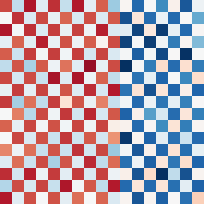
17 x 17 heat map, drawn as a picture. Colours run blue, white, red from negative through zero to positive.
Grain: checkered. Seam: vertical, 60% of the way across, the left part higher. Average level on the scale: 50%.
